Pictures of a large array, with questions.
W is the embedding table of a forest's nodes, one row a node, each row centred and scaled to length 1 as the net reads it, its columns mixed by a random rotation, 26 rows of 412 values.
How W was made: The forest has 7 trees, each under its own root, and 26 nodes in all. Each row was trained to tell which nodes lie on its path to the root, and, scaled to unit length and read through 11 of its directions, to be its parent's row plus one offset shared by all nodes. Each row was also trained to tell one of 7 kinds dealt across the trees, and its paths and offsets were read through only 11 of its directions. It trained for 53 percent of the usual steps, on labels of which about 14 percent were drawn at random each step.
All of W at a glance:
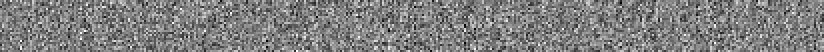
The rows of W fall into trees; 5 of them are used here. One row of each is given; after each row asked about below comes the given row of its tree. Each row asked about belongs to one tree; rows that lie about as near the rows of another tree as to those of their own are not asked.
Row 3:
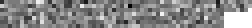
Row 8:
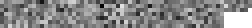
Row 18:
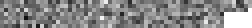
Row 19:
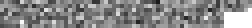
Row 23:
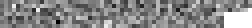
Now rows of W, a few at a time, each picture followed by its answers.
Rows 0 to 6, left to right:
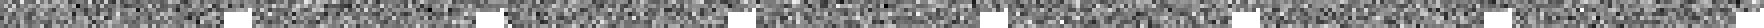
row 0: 23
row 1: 23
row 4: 19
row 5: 23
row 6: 19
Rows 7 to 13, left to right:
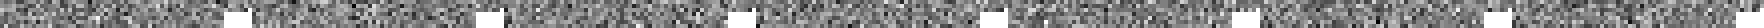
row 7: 3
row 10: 3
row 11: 23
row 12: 3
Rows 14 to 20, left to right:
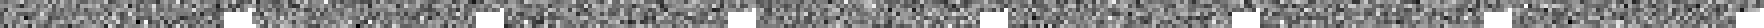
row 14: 8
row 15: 8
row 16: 19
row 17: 18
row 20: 23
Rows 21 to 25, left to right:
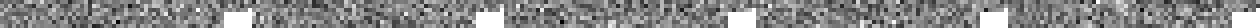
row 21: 3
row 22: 3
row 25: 18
